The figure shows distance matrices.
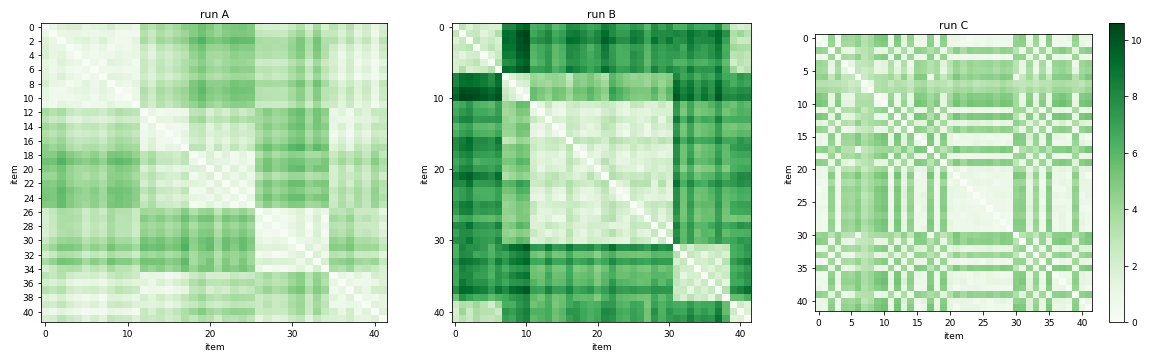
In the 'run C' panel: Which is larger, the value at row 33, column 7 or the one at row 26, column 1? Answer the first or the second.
the first
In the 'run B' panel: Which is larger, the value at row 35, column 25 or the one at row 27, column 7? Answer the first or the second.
the first
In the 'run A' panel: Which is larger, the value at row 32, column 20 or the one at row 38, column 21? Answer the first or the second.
the first
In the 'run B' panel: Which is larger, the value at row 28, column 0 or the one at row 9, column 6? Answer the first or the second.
the second
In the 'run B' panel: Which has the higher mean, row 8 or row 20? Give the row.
8
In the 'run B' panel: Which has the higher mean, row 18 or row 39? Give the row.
39
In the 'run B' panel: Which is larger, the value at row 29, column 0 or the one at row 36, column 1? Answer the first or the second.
the second
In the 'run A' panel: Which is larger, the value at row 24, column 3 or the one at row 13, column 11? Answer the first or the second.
the first
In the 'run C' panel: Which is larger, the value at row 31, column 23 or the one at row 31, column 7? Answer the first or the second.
the first
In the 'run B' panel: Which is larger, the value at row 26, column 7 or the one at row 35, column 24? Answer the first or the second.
the second
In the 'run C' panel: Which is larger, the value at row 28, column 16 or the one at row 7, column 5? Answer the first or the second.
the second
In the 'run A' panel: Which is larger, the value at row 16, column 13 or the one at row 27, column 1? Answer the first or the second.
the second
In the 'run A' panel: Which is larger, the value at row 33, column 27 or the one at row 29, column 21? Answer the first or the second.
the second
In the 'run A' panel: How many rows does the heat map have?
42
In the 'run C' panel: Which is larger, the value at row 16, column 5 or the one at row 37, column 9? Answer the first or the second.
the second
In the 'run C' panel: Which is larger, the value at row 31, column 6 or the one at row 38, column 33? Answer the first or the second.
the second
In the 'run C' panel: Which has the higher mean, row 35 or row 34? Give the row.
35
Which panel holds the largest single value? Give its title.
run B
